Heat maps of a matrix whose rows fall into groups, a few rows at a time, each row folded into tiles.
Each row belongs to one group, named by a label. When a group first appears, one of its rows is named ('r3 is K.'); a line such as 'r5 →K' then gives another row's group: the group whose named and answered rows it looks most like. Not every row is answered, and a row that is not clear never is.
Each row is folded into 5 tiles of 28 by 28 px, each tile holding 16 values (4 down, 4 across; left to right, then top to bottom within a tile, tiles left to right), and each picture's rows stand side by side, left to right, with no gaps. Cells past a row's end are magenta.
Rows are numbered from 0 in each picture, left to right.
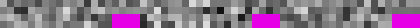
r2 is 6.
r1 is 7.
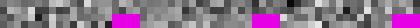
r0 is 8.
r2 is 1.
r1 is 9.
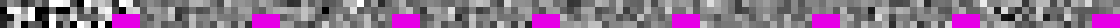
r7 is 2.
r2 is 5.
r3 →8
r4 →1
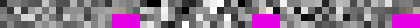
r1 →5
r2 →2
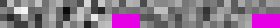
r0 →6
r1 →6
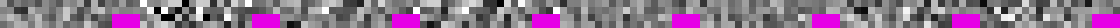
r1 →2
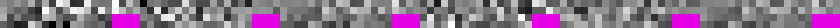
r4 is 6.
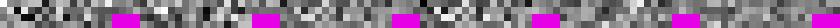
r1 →6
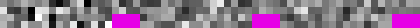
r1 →5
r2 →6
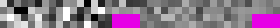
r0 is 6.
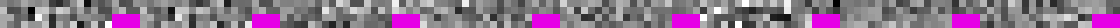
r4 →2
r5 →1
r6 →9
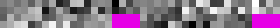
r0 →9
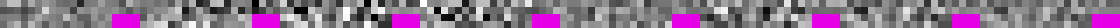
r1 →9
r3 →2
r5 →6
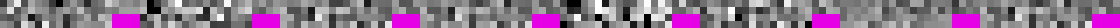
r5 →8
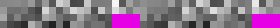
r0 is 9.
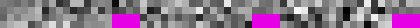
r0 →9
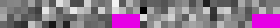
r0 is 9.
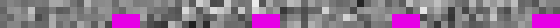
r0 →8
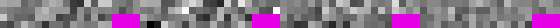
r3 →8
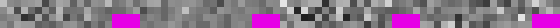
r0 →2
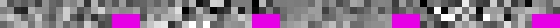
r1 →9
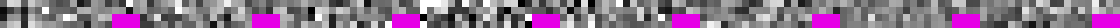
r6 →7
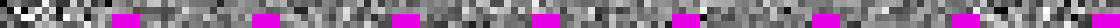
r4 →8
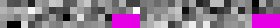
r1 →9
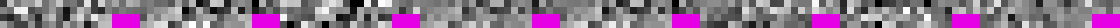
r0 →6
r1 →9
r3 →9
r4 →9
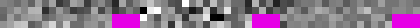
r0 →9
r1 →1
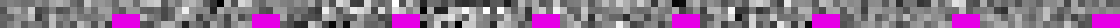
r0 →8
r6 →7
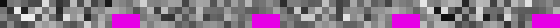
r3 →2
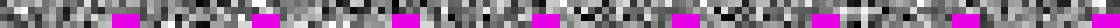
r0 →6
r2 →9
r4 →2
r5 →2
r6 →5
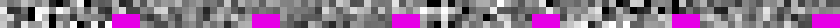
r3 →5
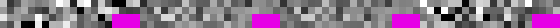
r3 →2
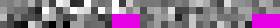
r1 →8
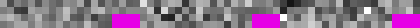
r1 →2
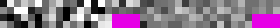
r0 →6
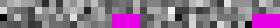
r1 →8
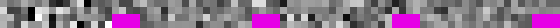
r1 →7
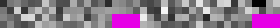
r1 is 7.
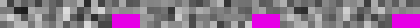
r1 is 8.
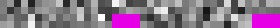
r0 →7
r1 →6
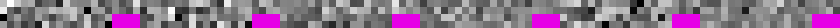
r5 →5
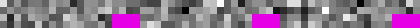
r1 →5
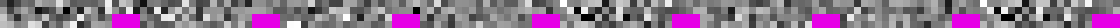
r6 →7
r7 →2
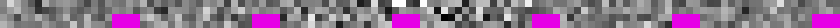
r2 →7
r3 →2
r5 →5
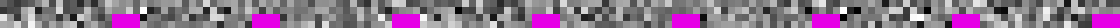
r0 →1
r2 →7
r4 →2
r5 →7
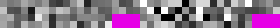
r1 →2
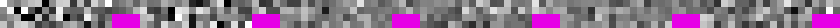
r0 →2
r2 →5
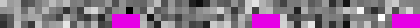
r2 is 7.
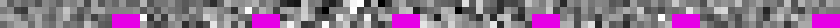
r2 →5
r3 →1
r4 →7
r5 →6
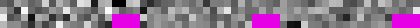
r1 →1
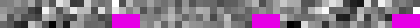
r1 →1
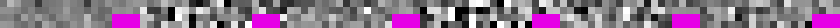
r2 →1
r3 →8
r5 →8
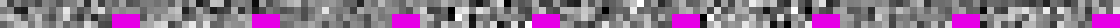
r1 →9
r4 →5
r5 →7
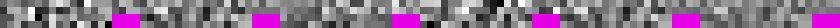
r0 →8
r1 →6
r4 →6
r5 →6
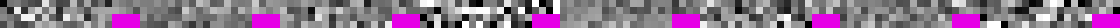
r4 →9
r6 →7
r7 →5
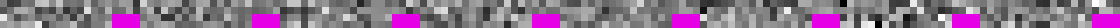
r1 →2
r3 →6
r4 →5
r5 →1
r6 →7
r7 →7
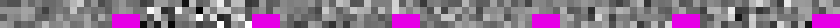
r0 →5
